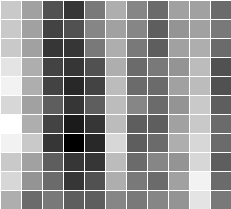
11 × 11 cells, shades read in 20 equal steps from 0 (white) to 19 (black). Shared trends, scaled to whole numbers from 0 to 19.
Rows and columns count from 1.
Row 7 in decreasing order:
17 15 14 12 12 11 7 6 5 4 0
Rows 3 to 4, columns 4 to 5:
15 10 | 15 13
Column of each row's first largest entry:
4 3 3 4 4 4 4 4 4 4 4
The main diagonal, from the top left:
4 7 15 15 14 5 12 11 8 1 10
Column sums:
32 76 144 167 139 63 114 119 81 47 125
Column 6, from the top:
6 7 6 6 5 5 5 3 5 6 9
